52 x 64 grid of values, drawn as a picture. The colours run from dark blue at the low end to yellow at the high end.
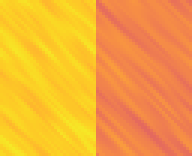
The table splits into one row of 2 panels. Panel 1,1: very high, slanting down to the right, faint in contrast. Panel 1,2: high, slanting down to the right, faint in contrast.
